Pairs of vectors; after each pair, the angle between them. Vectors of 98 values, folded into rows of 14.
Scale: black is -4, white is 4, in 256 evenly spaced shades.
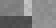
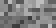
partly aligned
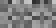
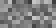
nearly opposite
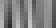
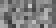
partly aligned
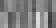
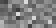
orthogonal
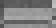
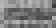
nearly opposite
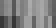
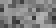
partly aligned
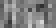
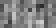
nearly parallel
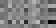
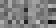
nearly parallel
